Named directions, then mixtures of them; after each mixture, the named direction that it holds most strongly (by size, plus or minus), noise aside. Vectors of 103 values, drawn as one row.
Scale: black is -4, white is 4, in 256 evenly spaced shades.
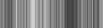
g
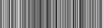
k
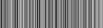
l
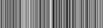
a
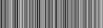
l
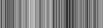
a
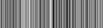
a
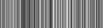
a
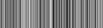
a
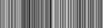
a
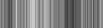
g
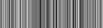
k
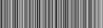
l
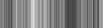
g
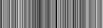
k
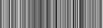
k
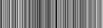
k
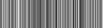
k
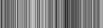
g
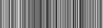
k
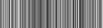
k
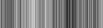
g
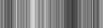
g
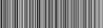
l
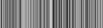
a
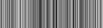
k
